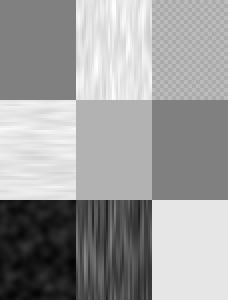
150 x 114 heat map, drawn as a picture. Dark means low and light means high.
The table splits into 3 rows of 3 panels. Panel 1,1: middling, flat. Panel 1,2: very high, streaked downward, faint in contrast. Panel 1,3: high, checkered, faint in contrast. Panel 2,1: very high, streaked across, faint in contrast. Panel 2,2: high, flat. Panel 2,3: middling, flat. Panel 3,1: very low, blotchy, faint in contrast. Panel 3,2: low, streaked downward. Panel 3,3: very high, flat.
